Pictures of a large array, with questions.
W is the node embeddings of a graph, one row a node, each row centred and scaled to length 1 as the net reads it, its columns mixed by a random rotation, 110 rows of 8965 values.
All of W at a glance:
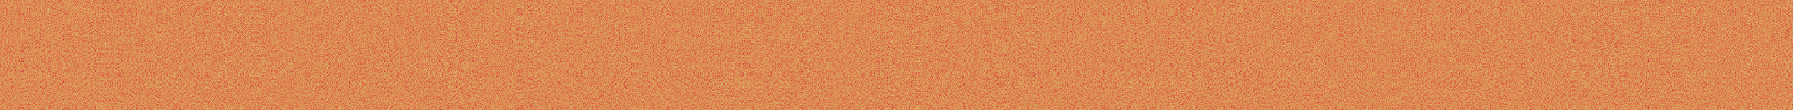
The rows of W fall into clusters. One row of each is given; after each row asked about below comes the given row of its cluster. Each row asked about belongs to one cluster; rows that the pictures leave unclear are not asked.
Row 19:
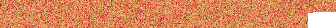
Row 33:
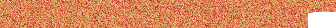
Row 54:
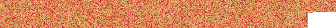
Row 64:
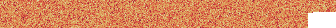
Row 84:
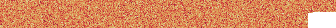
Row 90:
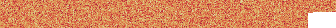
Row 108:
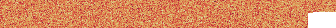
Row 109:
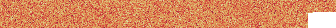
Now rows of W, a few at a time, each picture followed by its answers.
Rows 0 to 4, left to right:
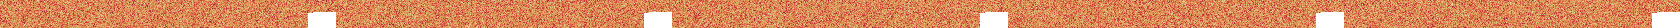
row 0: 64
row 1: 84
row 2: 64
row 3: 54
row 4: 19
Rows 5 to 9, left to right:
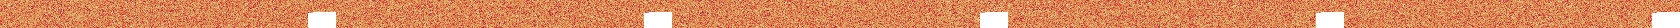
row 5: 84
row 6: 33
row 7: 33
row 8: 54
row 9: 54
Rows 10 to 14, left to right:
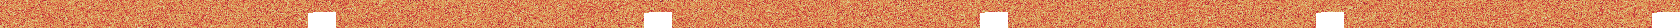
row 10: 84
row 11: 109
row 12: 54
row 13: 108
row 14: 108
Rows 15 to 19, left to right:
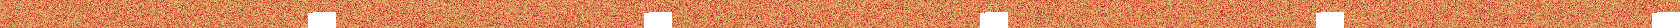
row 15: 54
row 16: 19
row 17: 64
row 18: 33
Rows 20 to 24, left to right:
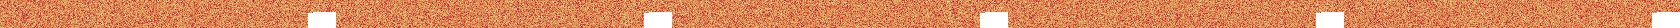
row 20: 64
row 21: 54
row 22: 33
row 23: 64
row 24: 109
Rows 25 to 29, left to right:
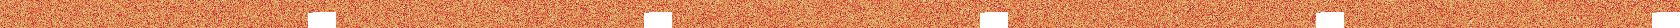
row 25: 33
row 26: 90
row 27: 109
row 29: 109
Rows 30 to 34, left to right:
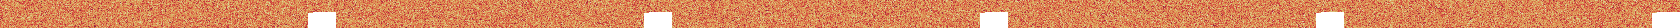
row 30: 108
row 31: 19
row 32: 33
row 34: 109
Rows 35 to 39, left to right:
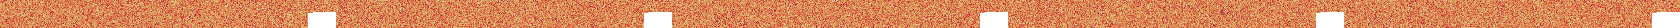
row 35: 54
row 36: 109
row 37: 84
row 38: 33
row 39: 109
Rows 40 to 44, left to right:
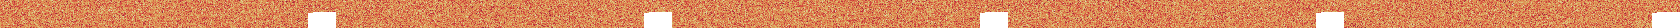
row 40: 90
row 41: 33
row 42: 90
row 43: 19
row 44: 54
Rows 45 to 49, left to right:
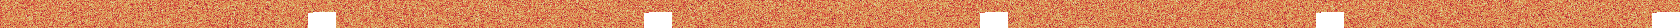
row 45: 108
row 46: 90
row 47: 19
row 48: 64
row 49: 54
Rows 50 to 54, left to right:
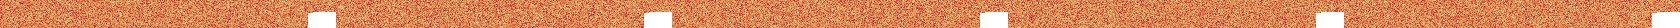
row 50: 108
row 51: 108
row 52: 90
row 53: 64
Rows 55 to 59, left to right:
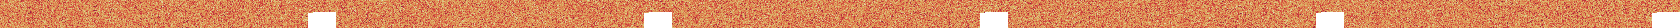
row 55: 33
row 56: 109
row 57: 64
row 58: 108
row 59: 33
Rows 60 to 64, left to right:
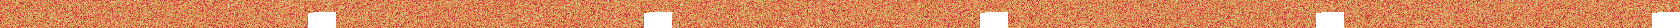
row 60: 108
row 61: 108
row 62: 84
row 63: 64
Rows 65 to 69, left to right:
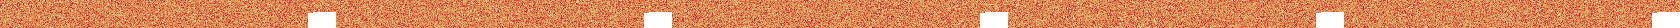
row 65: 19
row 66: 90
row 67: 64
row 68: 84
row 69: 90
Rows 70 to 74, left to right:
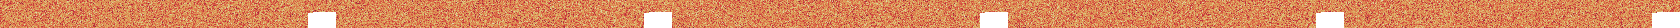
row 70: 108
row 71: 108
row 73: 54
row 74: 64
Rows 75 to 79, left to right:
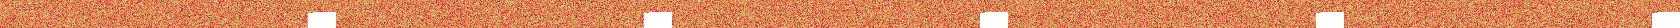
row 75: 54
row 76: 54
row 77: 84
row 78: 33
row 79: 108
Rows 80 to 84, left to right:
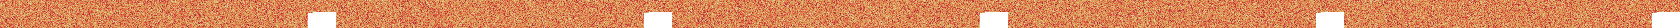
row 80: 54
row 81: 109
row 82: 109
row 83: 84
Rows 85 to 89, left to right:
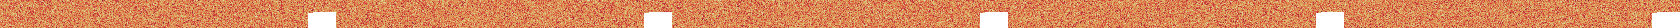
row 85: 33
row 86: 109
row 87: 109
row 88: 108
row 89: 54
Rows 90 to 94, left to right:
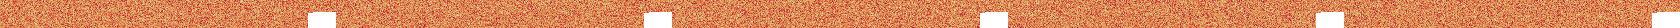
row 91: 19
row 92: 108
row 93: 54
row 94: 33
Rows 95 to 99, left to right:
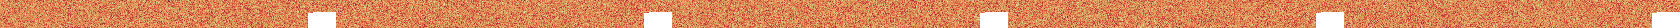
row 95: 90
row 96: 19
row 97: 33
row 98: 84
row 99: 109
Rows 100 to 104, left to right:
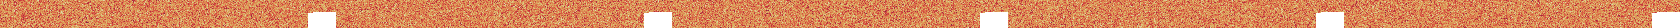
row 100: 64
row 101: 54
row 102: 33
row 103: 84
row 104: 19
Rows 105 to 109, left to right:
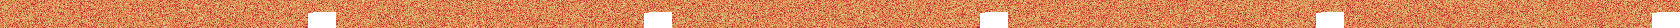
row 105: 108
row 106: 84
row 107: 108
